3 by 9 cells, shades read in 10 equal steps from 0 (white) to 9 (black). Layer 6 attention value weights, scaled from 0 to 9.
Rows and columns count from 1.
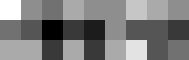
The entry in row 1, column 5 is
4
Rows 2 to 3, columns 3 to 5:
9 7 8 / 7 3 7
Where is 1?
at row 3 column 7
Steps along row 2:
up up down up down up same up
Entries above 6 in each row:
0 4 2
